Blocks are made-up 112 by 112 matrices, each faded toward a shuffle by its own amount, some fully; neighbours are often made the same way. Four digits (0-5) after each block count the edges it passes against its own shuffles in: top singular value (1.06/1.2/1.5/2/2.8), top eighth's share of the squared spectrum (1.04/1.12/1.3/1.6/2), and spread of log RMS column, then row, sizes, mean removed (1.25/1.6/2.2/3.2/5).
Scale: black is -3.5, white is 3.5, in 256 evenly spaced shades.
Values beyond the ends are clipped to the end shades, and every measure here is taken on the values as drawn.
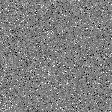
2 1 0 0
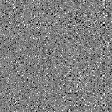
4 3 2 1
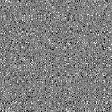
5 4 2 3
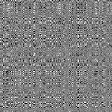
5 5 4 4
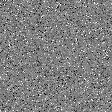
0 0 0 0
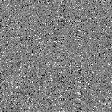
4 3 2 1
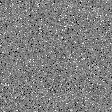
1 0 0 0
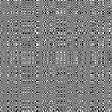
5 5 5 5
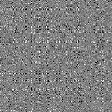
5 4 3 3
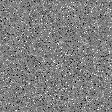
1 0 0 0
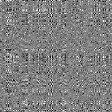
5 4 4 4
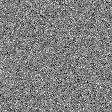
0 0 0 0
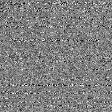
2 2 0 4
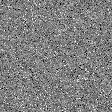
0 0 0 0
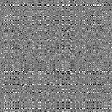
5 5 3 4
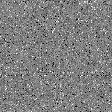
3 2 0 1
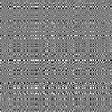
5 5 4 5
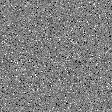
1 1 0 1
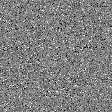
2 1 0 1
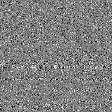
3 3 0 3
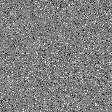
2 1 0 1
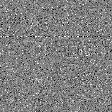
3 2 0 2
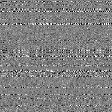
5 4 1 4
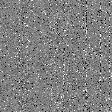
2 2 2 0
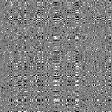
5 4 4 4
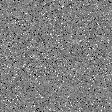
0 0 0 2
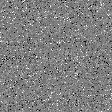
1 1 0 1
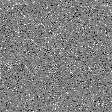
0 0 0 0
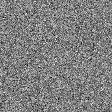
1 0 0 0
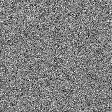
0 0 0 0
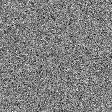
0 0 0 0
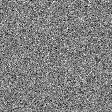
1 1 0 0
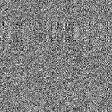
4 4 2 2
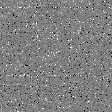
3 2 1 1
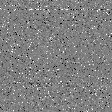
3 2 0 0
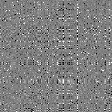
5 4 3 3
